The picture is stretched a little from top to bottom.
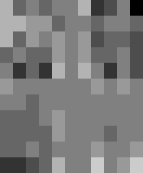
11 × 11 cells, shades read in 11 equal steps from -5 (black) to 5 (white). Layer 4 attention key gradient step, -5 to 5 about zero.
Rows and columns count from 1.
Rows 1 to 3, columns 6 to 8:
0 2 -3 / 0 0 -1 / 0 1 -2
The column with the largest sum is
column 5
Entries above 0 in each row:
2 4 4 2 2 3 0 1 1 2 4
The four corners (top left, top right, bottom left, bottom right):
2 -5 -3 3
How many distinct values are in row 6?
2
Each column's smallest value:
-3 -3 -2 -3 -1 0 0 -3 -3 -1 -5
